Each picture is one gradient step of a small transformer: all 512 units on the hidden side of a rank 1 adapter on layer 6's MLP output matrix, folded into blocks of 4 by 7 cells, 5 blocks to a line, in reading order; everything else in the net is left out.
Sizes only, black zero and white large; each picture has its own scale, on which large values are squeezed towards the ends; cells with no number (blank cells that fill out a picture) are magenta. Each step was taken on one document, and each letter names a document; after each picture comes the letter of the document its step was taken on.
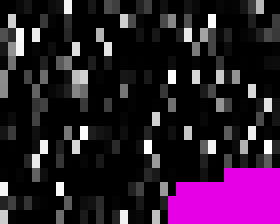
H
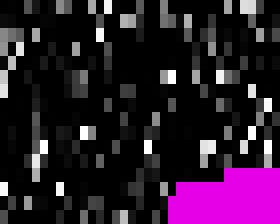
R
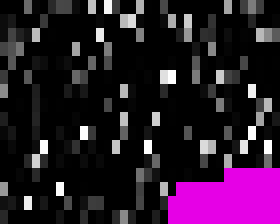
R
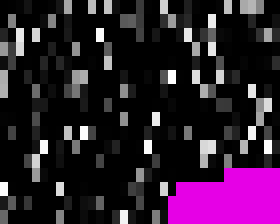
H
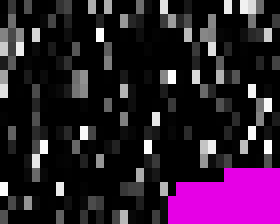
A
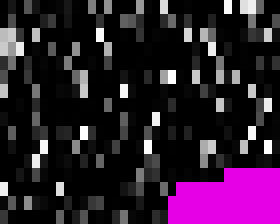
A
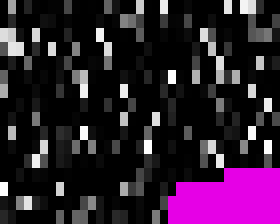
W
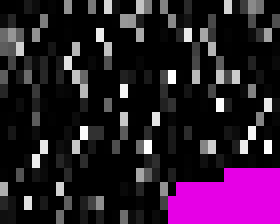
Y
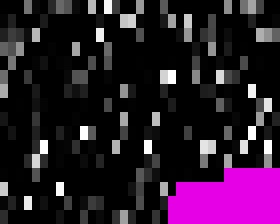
R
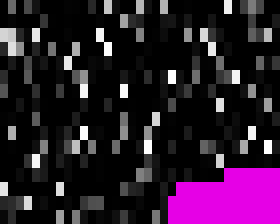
W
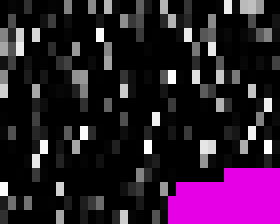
H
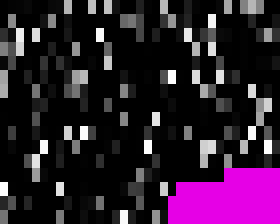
H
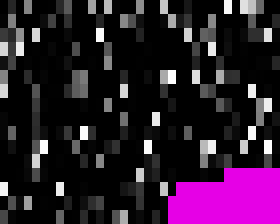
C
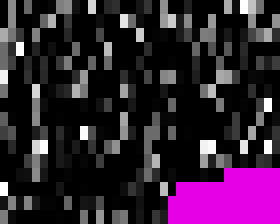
C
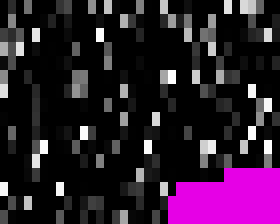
C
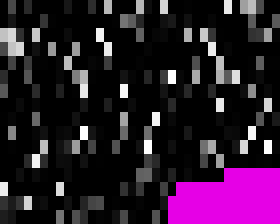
W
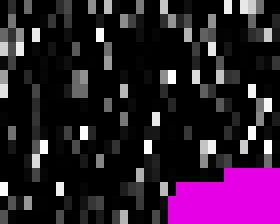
C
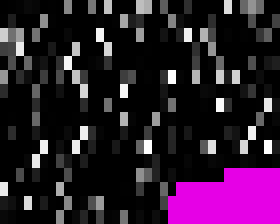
Y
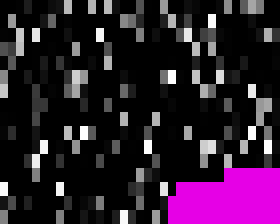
H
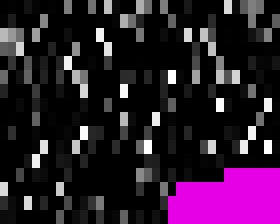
Y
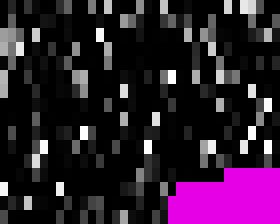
A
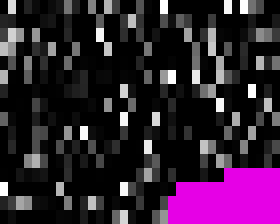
A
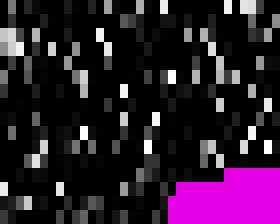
W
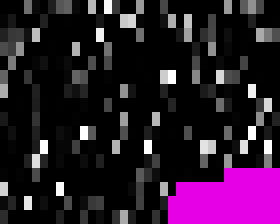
R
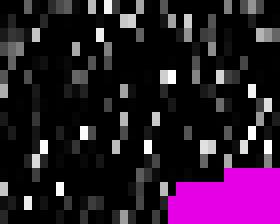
R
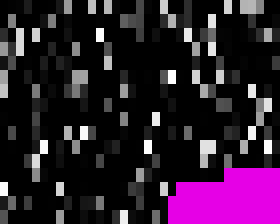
H
